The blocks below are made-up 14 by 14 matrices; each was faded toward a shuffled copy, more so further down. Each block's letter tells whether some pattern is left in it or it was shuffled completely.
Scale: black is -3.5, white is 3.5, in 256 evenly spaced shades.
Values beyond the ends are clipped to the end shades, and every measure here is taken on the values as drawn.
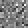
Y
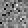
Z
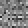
Y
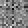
Y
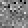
Z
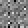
Y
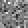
Z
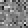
Y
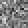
Z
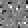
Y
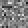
Z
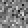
Z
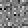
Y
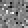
Z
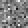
Z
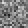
Y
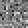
Z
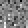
Z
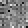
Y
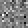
Z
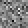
Z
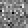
Z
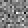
Y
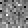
Z
